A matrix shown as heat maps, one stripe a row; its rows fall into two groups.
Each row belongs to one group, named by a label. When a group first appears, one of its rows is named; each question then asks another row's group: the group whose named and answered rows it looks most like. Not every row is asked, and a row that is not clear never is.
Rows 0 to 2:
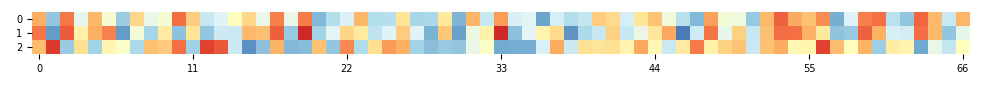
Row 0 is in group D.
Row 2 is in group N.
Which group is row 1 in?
D
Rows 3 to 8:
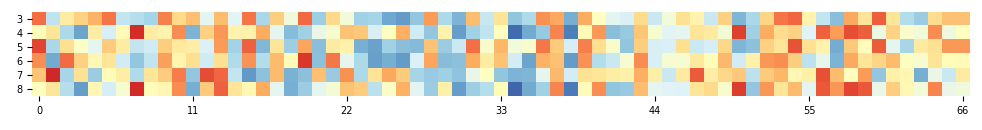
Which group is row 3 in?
D
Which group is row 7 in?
N
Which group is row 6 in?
D
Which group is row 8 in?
N
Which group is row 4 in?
N
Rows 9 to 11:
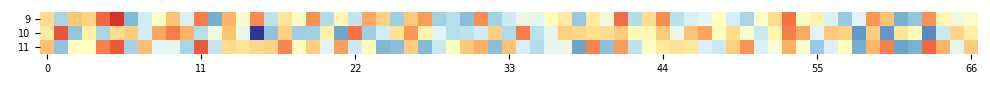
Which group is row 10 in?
N
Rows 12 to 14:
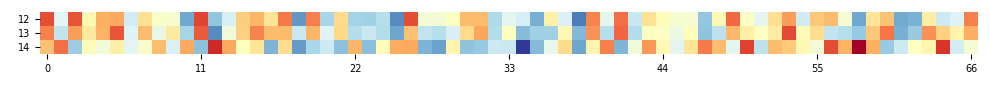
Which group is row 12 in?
D
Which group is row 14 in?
N
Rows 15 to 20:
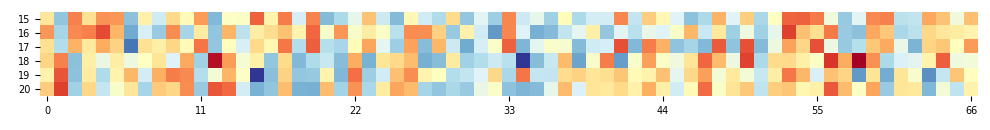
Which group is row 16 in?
D
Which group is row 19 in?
N
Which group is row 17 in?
D
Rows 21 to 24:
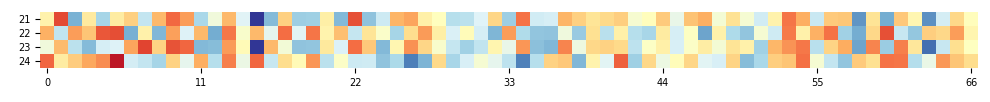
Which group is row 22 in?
D
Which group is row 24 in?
D
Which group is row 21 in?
N
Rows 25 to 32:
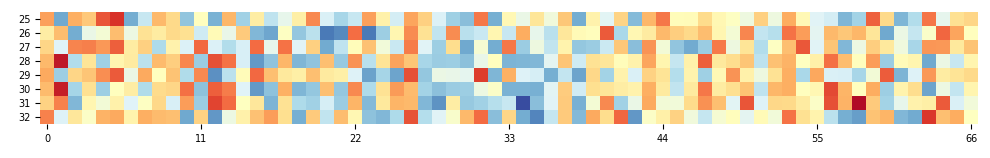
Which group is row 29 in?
D
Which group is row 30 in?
N
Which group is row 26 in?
N
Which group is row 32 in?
D
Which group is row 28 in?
N
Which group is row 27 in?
D
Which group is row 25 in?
D
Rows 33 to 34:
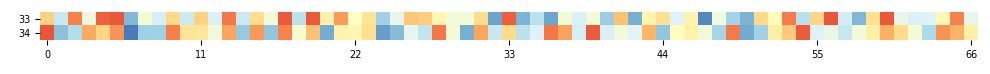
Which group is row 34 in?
D
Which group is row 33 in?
D
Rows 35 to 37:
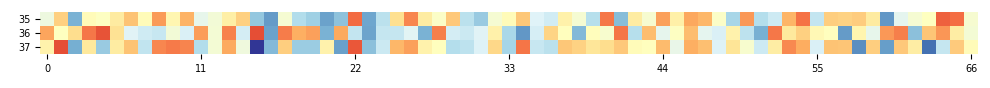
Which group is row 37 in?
N
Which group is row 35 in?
N
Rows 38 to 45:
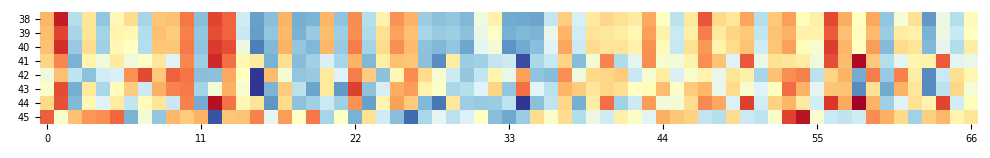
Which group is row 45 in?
D
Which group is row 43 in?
N
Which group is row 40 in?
N
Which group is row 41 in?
N
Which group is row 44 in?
N
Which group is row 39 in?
N
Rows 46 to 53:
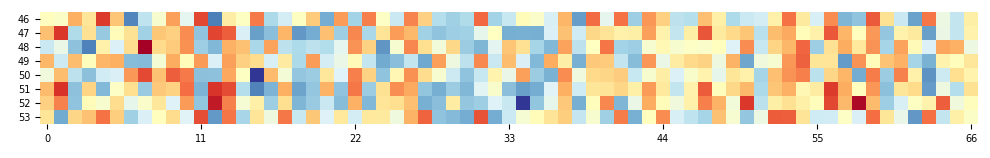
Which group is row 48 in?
N
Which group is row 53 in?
D
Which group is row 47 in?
N
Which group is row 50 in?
N
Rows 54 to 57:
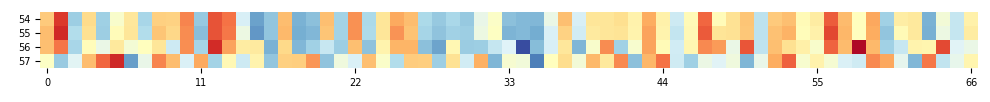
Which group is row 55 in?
N
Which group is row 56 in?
N
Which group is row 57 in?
D
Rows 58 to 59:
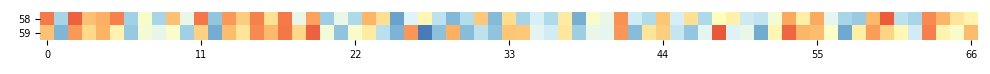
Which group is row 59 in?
D
